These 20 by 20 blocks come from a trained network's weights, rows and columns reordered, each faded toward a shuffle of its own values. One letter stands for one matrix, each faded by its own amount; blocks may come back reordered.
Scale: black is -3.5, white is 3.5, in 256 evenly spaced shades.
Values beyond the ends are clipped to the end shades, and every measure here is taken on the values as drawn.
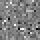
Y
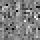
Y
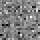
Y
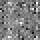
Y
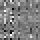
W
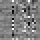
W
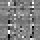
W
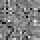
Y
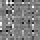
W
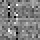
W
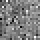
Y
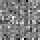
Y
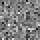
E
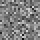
E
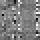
W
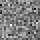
E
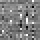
W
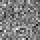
E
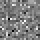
Y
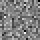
E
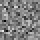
E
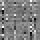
W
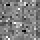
Y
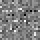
Y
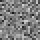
E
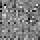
Y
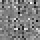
Y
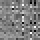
W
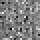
Y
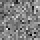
E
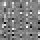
W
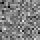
E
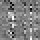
W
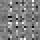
W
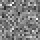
E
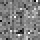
Y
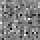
Y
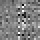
W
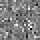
Y
